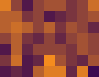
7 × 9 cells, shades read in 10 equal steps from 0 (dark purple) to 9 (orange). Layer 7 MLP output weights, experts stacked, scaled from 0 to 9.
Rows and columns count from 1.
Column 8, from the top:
4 4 4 5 5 2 8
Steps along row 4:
up down down up down up up down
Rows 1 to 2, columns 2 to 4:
4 1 4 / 6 3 4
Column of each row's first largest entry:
1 1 2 2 2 5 5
